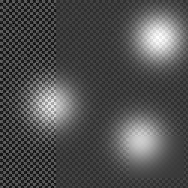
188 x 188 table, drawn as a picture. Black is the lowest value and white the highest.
Odd patch: calmer, in the bottom right. Ninth with the highest average: top right. Seam: vertical, 30% of the way across, the right part calmer. Calmest part: bottom right. Odd rows or columns: none. Bumps: three.
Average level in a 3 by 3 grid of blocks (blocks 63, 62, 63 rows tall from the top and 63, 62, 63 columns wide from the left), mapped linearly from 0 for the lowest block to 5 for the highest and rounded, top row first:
0 0 5 / 3 1 1 / 0 1 3
